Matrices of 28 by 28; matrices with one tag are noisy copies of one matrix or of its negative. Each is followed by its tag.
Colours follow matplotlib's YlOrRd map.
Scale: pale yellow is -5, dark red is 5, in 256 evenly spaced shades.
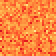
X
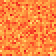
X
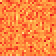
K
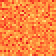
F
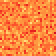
X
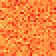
F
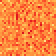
K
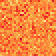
F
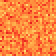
X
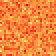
X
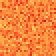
F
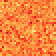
X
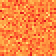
F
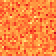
X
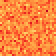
X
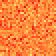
F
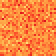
F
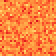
X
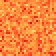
X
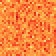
K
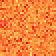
F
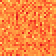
K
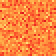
F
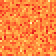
X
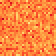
K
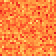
X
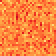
K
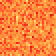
K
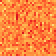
K
